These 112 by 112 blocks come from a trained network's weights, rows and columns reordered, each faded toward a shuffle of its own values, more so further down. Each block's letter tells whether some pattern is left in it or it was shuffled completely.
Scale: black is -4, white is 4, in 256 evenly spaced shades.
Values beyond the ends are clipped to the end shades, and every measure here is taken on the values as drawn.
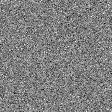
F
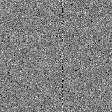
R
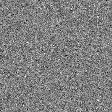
R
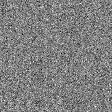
R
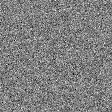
F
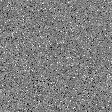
F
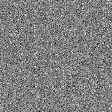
R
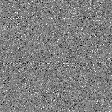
R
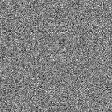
R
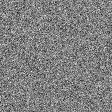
F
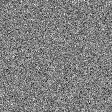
F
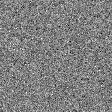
F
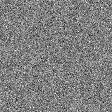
F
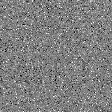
R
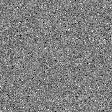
R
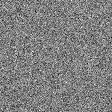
F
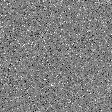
F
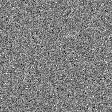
F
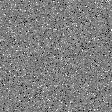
F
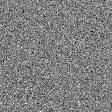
F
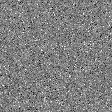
F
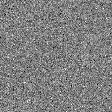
R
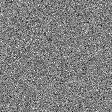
F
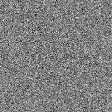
R
